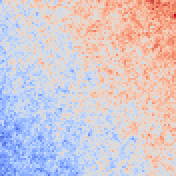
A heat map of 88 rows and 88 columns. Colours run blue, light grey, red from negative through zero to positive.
Ninth with the lowest average: bottom left. Ninth with the highest average: top right. Mirror symmetry: none. Odd rows or columns: none. Slope: up to the top right.
